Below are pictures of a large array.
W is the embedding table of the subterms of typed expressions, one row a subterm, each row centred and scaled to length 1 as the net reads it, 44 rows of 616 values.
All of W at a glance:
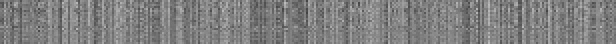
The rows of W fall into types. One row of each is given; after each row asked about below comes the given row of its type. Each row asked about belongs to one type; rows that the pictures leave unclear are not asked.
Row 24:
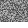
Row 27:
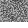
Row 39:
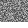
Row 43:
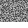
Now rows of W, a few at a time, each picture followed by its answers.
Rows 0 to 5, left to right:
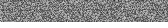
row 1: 39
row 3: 24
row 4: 43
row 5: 24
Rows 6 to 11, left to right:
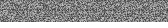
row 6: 24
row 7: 24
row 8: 39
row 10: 43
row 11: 43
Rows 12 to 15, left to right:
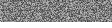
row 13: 39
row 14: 43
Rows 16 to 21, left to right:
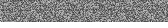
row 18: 24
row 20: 39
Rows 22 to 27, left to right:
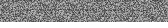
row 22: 43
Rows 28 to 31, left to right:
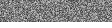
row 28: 43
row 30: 27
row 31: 39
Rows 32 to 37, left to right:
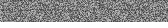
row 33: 24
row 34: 39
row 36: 24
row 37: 43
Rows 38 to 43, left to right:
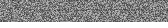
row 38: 27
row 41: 24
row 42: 24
